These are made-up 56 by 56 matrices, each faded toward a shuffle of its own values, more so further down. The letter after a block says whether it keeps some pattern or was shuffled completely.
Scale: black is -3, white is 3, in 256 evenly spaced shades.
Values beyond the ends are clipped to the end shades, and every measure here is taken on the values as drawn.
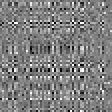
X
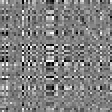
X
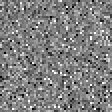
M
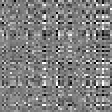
X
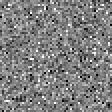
M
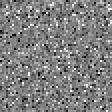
M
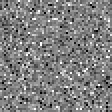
M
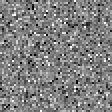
M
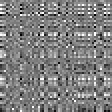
X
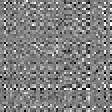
X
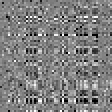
X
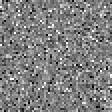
M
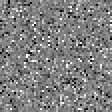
M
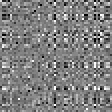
X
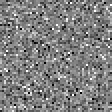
M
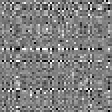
X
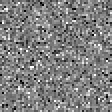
M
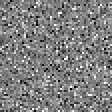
M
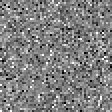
M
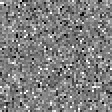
M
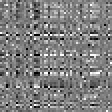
X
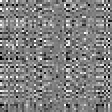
X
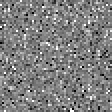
M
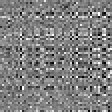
X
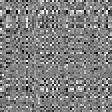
X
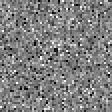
M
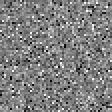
M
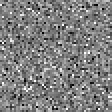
M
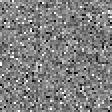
M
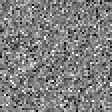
M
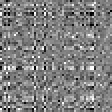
X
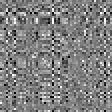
X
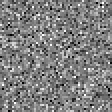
M
